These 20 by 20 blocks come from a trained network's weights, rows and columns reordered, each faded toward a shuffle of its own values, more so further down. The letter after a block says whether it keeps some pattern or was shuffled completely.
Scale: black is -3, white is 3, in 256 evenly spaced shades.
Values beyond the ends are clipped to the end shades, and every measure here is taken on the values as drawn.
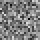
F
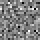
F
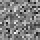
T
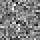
F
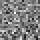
F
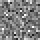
T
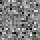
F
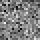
T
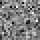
T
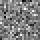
T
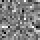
F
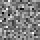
T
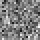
T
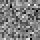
T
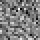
F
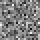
T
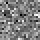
F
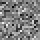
T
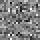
F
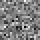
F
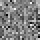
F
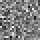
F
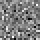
F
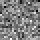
T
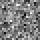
T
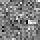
F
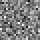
T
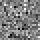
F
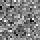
T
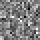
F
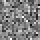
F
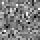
T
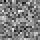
T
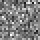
T
